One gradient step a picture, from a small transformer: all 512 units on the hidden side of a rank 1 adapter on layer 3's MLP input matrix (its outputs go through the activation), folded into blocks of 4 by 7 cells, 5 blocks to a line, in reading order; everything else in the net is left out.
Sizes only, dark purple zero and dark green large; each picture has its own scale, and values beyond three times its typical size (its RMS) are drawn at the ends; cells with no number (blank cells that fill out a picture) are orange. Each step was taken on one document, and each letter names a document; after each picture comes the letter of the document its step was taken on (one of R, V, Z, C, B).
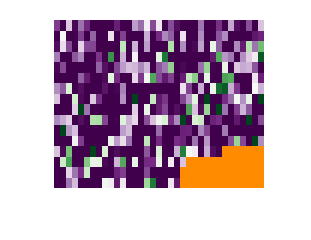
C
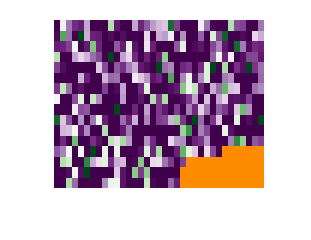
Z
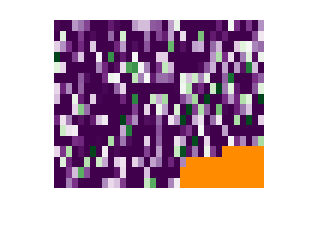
C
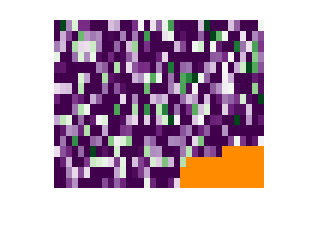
Z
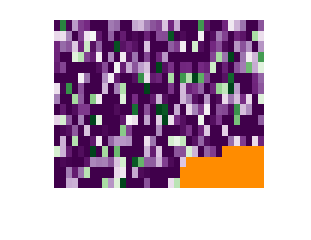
Z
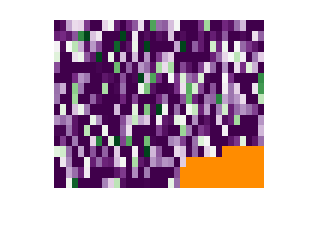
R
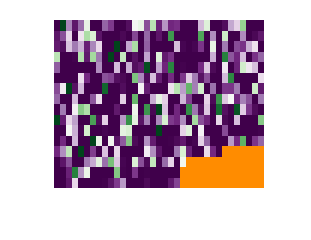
R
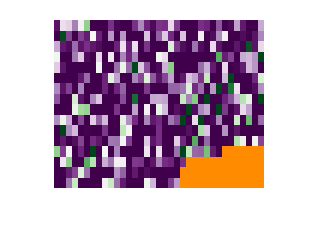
C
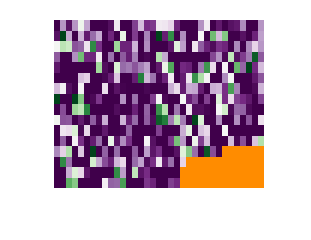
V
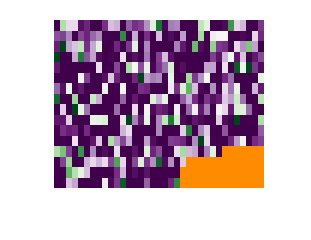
R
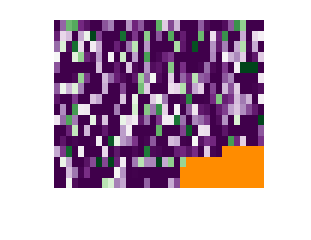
R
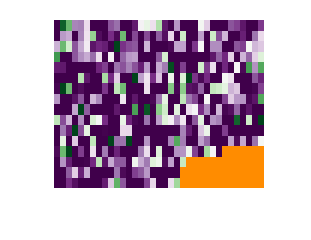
Z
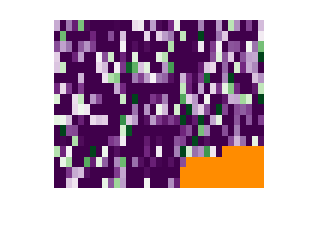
C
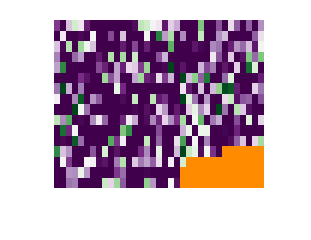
C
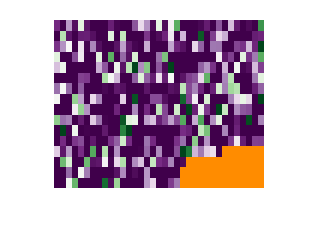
C
